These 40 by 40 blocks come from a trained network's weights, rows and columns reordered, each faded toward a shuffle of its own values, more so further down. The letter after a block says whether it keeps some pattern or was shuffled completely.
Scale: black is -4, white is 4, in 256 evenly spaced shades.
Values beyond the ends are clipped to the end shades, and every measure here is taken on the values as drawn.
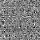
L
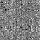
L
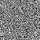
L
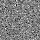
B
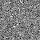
B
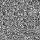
L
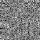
L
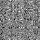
L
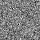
B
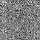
L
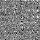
L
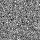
B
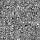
L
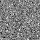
B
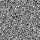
B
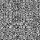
L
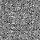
L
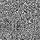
L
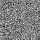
B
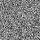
L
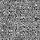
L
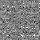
L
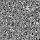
L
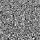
L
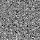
L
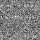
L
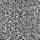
L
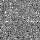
L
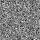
B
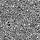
B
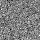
B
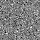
B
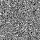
B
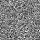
L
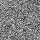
B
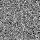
B
